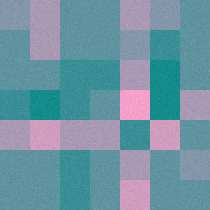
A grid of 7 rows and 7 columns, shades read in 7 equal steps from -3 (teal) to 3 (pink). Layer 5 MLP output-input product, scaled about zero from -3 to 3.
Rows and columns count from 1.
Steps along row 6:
same down up up down up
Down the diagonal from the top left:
0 1 -2 -1 -2 -1 -1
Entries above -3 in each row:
7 7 6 5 7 7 7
